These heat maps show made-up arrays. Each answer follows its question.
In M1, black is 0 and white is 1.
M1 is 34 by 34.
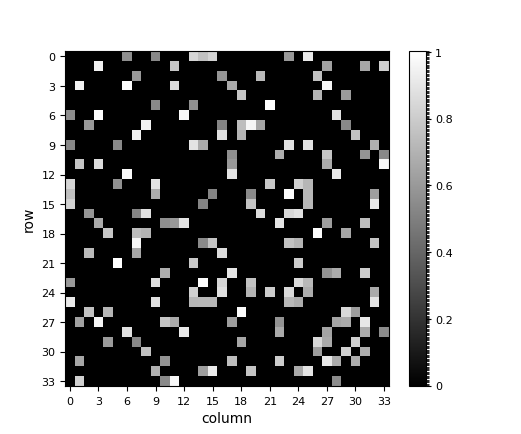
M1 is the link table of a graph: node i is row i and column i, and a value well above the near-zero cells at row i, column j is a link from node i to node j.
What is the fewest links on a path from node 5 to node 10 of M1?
6
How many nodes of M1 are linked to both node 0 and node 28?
1
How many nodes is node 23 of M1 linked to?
7
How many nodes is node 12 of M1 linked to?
3
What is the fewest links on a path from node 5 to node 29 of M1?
5
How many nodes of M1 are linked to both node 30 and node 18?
3
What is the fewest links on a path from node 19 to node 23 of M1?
1
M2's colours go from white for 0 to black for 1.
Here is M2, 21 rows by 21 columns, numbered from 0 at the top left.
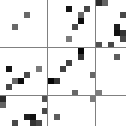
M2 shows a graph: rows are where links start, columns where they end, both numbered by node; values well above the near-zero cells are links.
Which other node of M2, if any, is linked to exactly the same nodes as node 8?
node 3
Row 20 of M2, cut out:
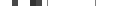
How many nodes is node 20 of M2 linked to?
3
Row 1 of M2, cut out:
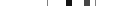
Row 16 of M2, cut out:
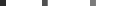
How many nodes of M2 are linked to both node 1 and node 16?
0
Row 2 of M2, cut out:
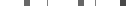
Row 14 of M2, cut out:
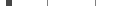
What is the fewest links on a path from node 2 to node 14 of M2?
5
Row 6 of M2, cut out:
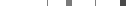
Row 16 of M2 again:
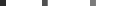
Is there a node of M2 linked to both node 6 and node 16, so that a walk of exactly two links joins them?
no
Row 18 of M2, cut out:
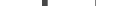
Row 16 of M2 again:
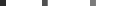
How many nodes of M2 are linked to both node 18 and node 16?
1
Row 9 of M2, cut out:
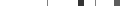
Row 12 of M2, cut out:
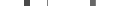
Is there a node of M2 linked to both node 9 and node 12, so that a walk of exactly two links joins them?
no
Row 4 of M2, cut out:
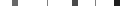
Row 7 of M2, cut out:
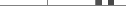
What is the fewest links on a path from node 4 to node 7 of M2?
4
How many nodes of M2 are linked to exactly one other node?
6
